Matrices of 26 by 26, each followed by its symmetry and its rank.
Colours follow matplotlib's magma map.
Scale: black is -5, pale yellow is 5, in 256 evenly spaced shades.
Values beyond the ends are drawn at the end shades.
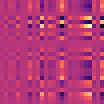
neither, rank one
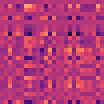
neither, rank two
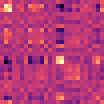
symmetric, rank three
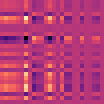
neither, rank one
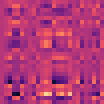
neither, rank two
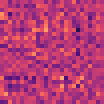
neither, rank five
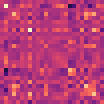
symmetric, rank three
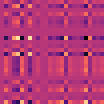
neither, rank one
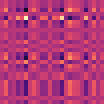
neither, rank one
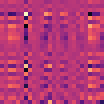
neither, rank two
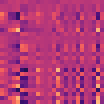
neither, rank two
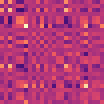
symmetric, rank three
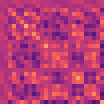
symmetric, rank three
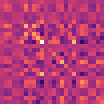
symmetric, rank three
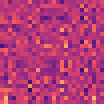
neither, rank five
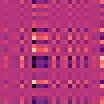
neither, rank one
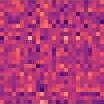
neither, rank five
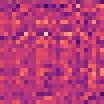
neither, rank five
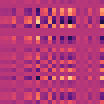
neither, rank one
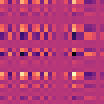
neither, rank one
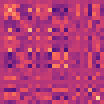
symmetric, rank three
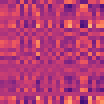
neither, rank two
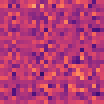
neither, rank five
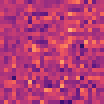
neither, rank five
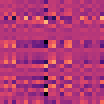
neither, rank two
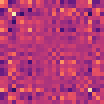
symmetric, rank three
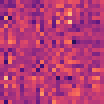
neither, rank five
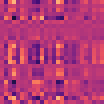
neither, rank two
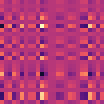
neither, rank one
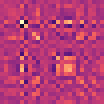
symmetric, rank three
